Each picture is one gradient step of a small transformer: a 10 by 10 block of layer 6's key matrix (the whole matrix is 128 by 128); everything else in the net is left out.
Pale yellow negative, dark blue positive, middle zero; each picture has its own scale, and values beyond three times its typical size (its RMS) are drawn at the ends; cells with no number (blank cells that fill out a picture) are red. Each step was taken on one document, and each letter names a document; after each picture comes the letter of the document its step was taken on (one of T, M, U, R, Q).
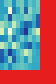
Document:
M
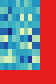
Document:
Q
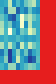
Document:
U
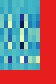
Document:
Q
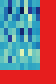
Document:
M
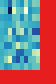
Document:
U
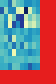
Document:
U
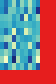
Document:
Q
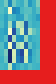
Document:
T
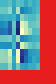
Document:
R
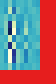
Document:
R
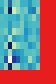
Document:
Q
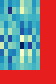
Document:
R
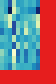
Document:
R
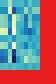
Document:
U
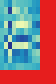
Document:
M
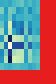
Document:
T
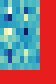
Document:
M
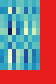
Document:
R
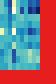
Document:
U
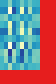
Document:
M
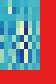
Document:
T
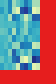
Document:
Q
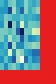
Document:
U
